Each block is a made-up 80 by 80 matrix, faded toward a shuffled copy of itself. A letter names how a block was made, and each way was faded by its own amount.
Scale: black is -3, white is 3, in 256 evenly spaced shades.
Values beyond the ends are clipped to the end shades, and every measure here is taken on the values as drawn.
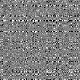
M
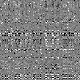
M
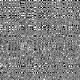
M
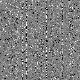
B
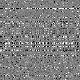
M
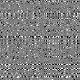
M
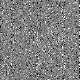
B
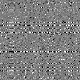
M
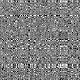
M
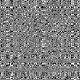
M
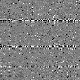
M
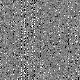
B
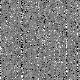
B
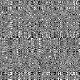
M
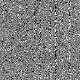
B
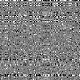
M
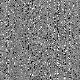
B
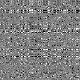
M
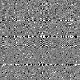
M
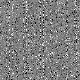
B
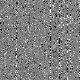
B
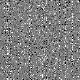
B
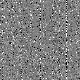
B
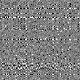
M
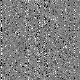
B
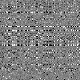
M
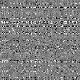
M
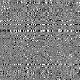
M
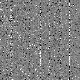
B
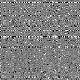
M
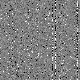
B
